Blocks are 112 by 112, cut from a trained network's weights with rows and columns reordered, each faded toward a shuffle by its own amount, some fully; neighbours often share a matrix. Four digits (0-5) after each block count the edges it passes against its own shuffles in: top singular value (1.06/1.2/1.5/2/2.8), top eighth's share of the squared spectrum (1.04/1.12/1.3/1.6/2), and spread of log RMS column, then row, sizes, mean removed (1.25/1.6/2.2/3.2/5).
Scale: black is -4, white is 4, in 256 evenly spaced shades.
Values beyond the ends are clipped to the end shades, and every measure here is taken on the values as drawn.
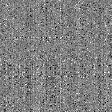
3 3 2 2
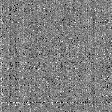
3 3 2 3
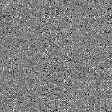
3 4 2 2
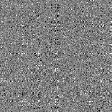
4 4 3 2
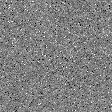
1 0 0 0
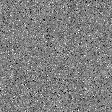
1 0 0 0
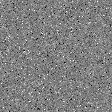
1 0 0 0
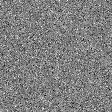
0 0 0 0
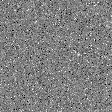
0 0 0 0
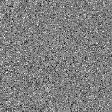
3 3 1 2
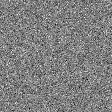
2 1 0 0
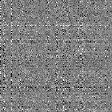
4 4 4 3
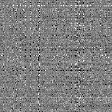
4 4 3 2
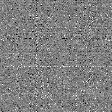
3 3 2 2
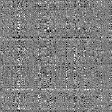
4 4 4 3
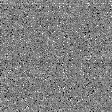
2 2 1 0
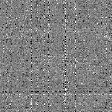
3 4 3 1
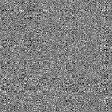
4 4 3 3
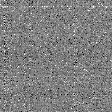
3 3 2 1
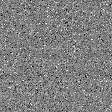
1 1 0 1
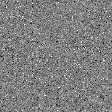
2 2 1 1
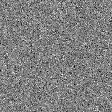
2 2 0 0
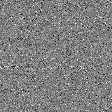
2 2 0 1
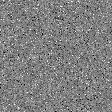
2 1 0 0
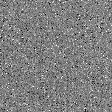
1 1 0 0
